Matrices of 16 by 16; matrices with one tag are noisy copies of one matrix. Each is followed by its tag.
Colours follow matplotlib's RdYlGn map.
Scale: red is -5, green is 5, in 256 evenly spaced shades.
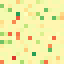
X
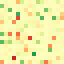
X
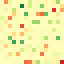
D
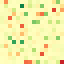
D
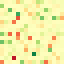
X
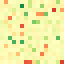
D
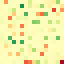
D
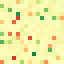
X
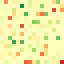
D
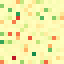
X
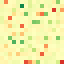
D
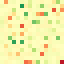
D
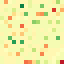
D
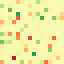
X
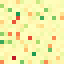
X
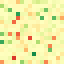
X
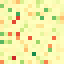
X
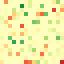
D
